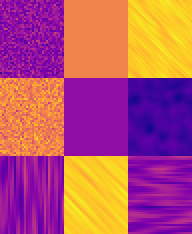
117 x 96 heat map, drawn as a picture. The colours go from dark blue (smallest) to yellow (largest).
It is made of 3 by 3 panels. Panel 1,1: low, fine-grained. Panel 1,2: high, flat. Panel 1,3: very high, slanting down to the right, faint in contrast. Panel 2,1: high, fine-grained. Panel 2,2: low, flat. Panel 2,3: very low, blotchy, faint in contrast. Panel 3,1: low, streaked downward. Panel 3,2: very high, slanting down to the right, faint in contrast. Panel 3,3: low, streaked across.
